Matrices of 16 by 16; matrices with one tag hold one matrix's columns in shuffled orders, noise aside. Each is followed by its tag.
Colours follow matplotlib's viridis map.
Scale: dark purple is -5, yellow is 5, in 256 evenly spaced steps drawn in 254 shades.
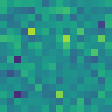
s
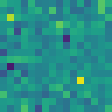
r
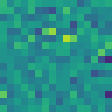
s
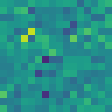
s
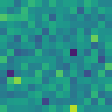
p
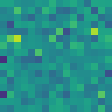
s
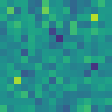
r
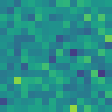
p
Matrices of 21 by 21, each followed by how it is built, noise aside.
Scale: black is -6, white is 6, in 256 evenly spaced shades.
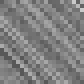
Toeplitz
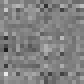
low rank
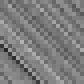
Toeplitz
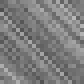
Toeplitz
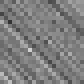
Toeplitz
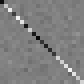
diagonal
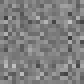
low rank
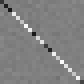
diagonal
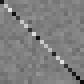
diagonal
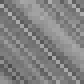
Toeplitz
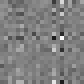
low rank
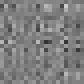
low rank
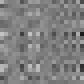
low rank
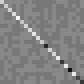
diagonal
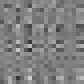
low rank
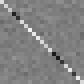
diagonal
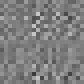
low rank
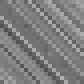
Toeplitz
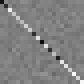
diagonal
